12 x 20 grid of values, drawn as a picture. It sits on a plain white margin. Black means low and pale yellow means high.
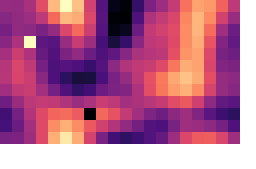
The ninth with the lowest average is the top middle. Two lone cells stand out: one far higher and one far lower than their neighbours. The values follow a bell shape.
